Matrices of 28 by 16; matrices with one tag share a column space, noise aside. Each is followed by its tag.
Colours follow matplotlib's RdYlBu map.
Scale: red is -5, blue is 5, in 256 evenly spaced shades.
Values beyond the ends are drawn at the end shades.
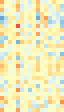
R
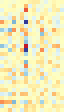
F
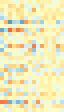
F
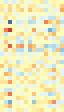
F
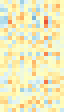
R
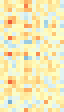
R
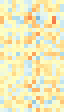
R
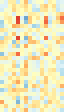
R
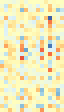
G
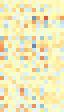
G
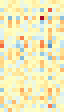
G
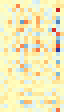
F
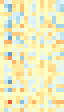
R
